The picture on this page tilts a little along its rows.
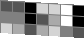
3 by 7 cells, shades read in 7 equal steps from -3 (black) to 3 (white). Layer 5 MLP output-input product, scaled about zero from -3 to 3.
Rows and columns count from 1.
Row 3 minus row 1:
3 2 2 -1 0 -3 2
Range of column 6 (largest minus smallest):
3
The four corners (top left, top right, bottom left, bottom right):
-1 -3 2 -1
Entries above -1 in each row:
3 4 5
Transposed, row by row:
-1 0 2 / -1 0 1 / -3 -3 -1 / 2 -1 1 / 2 1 2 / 3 3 0 / -3 -3 -1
